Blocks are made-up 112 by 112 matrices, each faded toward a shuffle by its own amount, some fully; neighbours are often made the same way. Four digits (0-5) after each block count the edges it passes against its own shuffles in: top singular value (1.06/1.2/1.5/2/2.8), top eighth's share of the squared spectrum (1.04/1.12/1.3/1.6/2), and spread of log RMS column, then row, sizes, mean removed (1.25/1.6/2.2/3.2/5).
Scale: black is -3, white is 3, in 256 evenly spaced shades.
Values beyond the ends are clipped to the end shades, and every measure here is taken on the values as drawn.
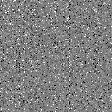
3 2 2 1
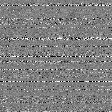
3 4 0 4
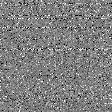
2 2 0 3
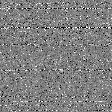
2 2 0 3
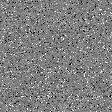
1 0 0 1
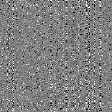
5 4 3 2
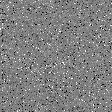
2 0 0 0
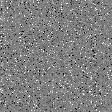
2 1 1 0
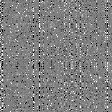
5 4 3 1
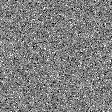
0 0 0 0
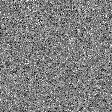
0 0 0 0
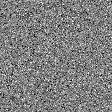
0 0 0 0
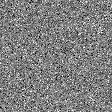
0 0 0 0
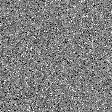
0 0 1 0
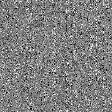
1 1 3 0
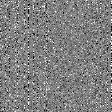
2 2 3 0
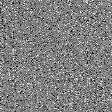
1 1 1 0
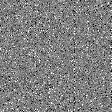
1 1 2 0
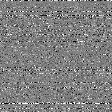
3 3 0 4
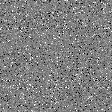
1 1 0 1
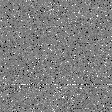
2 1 0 1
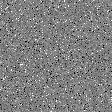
0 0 0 0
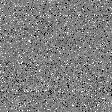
1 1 0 1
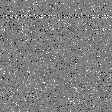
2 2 0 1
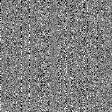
1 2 4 0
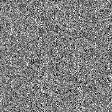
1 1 3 0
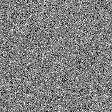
0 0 1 0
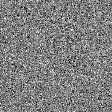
0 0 2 0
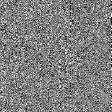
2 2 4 0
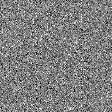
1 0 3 0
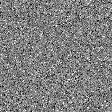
0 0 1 0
